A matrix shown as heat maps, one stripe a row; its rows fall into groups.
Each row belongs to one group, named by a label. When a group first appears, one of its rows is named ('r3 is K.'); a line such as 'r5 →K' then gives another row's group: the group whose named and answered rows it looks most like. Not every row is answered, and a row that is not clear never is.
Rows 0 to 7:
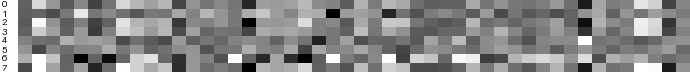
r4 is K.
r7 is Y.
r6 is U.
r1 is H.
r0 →Y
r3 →Y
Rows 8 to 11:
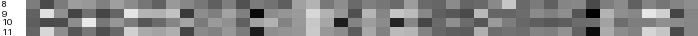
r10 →H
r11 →Y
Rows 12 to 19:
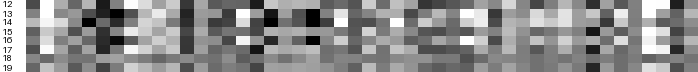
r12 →Y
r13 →U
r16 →U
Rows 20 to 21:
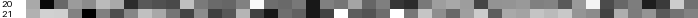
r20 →K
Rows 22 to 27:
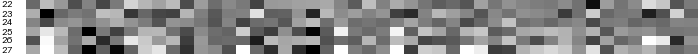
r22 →Y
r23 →K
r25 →U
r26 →Y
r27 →U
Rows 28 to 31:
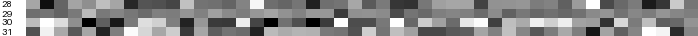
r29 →H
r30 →U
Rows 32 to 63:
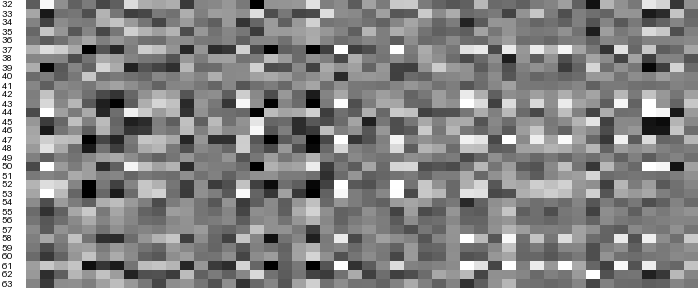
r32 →Y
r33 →K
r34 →H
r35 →Y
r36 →H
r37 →U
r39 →K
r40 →H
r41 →H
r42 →U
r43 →U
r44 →Y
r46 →K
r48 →U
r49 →H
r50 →Y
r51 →K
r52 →U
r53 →U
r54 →H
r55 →H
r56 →H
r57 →K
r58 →U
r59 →H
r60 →H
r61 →U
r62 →K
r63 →H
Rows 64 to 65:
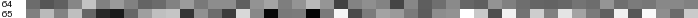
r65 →U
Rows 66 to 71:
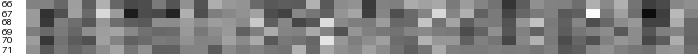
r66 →K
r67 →K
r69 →H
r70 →K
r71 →K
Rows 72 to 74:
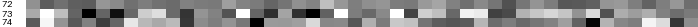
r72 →K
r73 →U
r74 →Y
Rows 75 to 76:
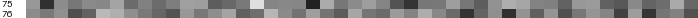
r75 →K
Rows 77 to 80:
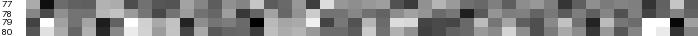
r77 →K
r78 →H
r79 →Y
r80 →Y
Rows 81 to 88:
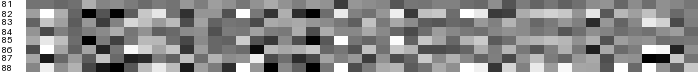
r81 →H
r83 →Y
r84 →K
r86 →Y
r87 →K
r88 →U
